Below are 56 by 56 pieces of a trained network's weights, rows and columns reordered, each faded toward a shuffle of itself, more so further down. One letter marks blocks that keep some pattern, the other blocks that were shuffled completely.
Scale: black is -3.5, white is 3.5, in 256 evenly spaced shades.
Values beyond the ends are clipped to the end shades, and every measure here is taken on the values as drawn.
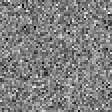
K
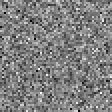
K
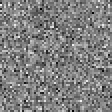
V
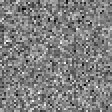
K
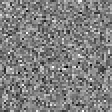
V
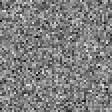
K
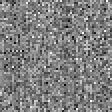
V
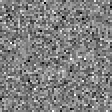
K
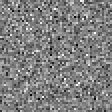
K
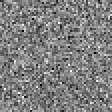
K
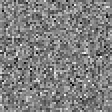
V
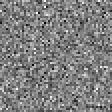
K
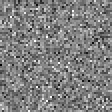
K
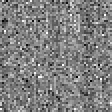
V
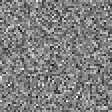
V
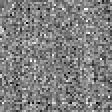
V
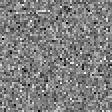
K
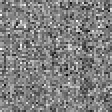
V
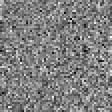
V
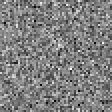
K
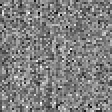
V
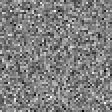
K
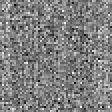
V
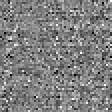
V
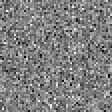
K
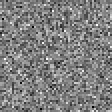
K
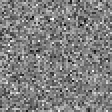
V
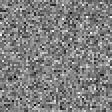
K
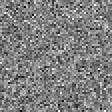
K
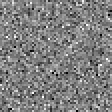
K
